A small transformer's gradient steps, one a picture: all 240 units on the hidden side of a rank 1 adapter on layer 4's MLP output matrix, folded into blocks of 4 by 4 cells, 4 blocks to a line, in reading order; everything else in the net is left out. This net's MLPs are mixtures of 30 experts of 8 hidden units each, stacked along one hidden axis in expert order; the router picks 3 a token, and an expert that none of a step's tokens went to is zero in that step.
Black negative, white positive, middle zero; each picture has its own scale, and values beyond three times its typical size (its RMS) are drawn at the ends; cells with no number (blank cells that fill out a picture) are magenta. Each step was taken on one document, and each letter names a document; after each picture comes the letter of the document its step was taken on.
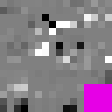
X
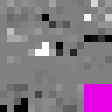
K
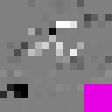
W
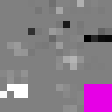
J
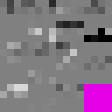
J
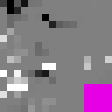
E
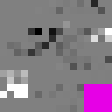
J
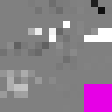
J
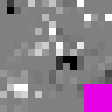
W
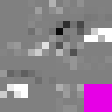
J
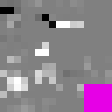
E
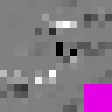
W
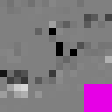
W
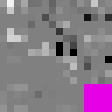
K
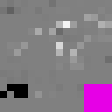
W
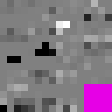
K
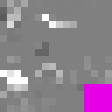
E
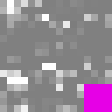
E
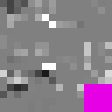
E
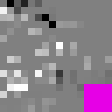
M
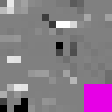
X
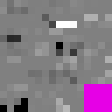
X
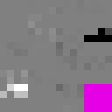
J
